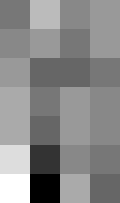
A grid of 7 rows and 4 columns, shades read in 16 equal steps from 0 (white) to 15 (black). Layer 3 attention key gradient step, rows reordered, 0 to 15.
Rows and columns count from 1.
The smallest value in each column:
0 4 5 6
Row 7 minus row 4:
-5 7 -1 2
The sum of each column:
33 63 48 51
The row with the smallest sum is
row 1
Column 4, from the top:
6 6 8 7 7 8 9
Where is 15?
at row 7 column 2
